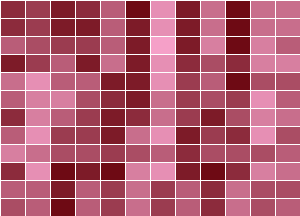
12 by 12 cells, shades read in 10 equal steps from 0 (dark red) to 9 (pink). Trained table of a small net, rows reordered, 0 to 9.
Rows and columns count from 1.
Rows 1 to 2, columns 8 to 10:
1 6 0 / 1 6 0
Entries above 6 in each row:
1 1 3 3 2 3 2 3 1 4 0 0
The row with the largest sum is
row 6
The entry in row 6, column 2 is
7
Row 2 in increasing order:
0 1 1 1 1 2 3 5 6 6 6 8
